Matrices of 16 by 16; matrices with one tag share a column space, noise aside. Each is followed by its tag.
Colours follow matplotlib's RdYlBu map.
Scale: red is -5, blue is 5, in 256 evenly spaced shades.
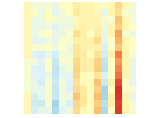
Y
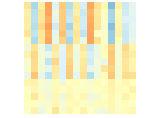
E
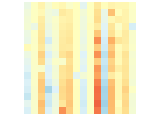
Y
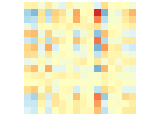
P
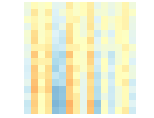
Y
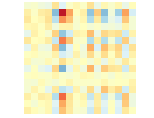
P
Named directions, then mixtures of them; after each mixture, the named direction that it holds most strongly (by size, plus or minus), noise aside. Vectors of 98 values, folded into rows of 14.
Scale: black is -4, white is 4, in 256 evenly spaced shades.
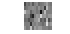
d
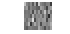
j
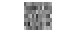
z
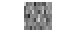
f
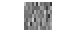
j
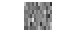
j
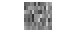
d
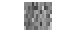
z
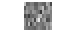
f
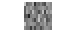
f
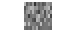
f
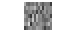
z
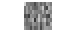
f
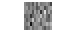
j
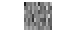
j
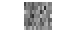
d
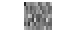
j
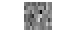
d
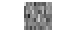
f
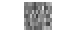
z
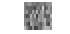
z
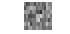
d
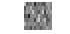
f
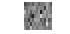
d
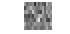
f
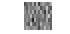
j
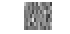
j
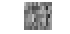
j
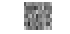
z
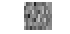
f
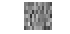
z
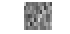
j
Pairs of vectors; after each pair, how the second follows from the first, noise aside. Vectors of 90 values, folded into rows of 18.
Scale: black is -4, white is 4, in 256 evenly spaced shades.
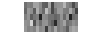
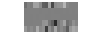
partly zeroed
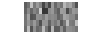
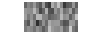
shuffled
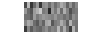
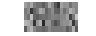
shuffled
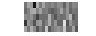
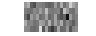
shuffled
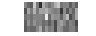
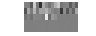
partly zeroed
